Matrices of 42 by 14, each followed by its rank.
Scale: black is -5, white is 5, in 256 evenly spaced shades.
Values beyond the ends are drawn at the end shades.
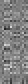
three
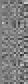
three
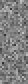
full rank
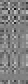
two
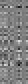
two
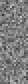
full rank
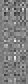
three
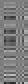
one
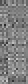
three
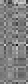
two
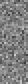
full rank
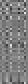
two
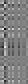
one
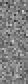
full rank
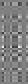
one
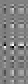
one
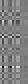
one
